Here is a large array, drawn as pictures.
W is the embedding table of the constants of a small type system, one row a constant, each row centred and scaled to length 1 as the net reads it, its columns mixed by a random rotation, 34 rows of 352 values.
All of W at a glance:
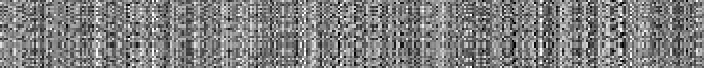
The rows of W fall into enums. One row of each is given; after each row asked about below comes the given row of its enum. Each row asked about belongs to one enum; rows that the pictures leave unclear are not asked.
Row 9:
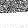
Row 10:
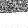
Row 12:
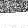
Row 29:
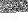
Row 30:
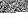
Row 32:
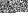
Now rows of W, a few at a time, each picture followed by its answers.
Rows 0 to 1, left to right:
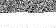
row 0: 9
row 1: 30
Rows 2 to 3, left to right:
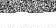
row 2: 32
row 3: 12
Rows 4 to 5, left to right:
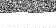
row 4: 10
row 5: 12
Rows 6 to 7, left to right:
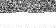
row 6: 10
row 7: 29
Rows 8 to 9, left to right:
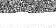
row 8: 32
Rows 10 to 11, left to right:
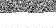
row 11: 30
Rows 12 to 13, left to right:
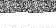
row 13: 12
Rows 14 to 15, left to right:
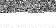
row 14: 9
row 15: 29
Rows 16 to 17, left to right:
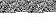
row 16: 30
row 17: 30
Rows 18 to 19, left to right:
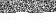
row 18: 32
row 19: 12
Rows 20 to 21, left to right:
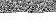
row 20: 10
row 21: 30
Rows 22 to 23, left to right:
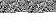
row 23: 30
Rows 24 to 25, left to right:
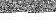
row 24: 10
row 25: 9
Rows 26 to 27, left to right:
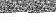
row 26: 10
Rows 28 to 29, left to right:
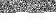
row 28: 32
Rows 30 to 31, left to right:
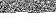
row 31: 10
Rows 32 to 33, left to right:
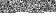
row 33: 29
